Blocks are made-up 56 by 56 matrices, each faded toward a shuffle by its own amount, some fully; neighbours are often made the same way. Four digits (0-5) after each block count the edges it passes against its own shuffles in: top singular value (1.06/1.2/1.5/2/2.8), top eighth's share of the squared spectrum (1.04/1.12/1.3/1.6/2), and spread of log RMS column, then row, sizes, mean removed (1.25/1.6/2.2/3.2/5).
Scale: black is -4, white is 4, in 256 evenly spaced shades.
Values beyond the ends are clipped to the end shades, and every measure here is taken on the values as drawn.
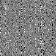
1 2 3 0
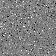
0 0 0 0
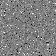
0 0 0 0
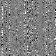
2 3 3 0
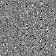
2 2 2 0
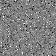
0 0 0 0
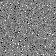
0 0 0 0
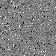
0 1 0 0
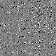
2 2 2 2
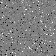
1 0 0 0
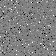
0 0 0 0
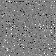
1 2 1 1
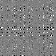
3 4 3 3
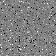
3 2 0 0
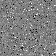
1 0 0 0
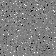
1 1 0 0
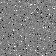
2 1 0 0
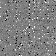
3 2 1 1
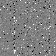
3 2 1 0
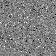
0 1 0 0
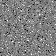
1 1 0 0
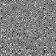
3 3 2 1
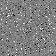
1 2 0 0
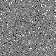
2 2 1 0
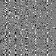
4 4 3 1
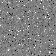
1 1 0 0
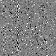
3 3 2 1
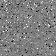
1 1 0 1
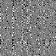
3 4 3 1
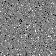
1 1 0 0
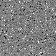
1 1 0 0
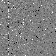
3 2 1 0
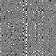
4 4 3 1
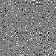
3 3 1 1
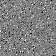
2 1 0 0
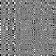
4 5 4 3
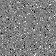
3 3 1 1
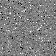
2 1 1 0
